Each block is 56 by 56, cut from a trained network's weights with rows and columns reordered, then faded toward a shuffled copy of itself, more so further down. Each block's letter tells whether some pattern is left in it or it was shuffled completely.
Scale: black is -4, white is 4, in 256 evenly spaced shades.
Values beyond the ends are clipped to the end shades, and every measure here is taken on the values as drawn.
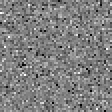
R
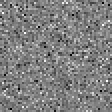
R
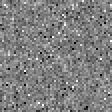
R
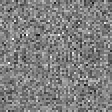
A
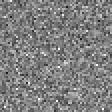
R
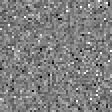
R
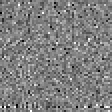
A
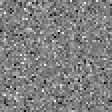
R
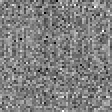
A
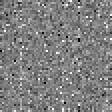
A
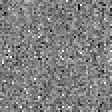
A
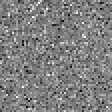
R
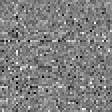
A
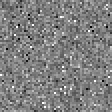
R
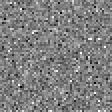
R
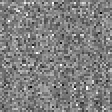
A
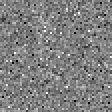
R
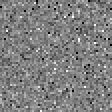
R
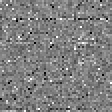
A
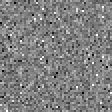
R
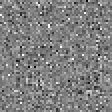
A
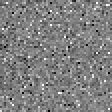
R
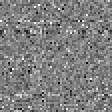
A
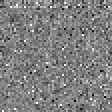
A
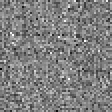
A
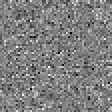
A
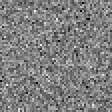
R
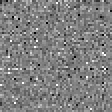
A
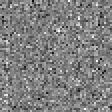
A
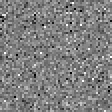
A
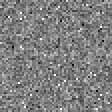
R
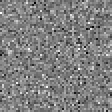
A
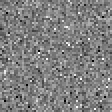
R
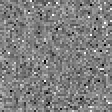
R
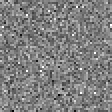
R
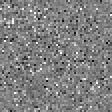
R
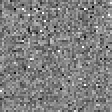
A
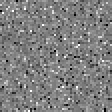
R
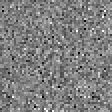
A
